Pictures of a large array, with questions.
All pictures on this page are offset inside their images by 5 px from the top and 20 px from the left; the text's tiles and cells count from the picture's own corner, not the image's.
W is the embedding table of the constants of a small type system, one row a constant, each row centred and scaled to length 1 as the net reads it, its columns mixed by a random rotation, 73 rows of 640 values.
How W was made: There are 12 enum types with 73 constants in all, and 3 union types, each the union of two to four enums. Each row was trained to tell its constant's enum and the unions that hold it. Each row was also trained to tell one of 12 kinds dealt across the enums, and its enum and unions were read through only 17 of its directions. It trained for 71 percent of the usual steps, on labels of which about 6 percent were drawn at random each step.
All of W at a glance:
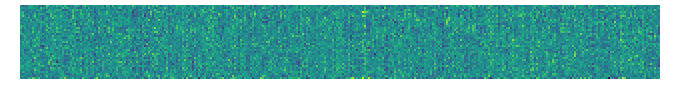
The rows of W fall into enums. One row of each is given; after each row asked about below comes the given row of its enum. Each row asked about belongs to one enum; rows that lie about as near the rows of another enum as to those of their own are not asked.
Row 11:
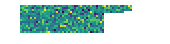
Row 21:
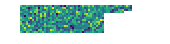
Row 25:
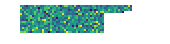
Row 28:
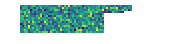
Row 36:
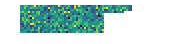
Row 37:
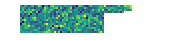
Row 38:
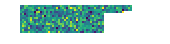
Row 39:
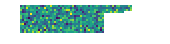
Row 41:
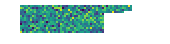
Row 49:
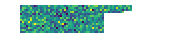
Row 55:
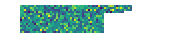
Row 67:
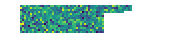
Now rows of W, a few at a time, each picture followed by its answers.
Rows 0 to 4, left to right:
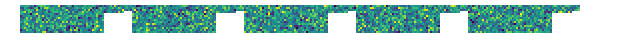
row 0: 21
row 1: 49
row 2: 21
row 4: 39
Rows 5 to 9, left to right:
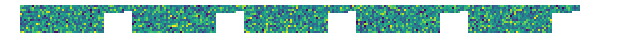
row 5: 55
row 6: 37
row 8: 55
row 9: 67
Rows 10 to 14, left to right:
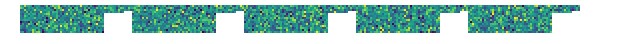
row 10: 55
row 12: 39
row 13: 11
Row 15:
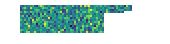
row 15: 28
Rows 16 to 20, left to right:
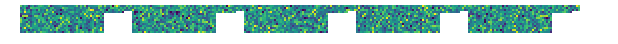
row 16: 28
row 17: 39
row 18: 21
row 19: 39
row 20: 11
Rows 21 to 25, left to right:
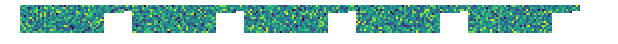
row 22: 55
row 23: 21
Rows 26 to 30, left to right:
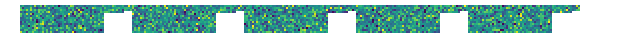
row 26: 41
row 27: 67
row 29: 11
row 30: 11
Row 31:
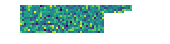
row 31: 25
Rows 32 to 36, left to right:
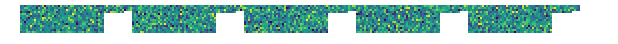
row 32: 39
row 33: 41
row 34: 41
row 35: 11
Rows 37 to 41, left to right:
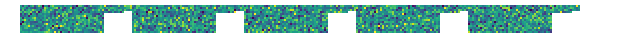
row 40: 25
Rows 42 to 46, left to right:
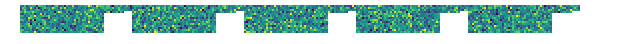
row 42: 28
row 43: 21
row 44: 11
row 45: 36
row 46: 21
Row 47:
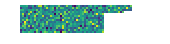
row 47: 37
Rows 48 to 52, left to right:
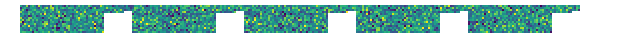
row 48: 37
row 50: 49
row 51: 41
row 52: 55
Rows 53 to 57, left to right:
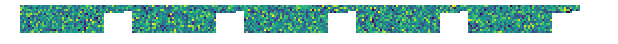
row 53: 39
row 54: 49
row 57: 49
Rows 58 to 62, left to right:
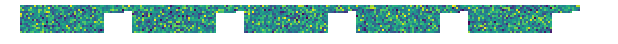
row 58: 41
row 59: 11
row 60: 28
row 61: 67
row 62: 41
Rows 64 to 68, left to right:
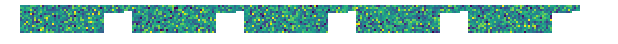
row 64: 41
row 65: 39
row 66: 37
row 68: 49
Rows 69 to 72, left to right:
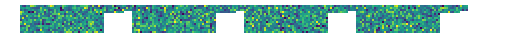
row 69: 25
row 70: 21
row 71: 37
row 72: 36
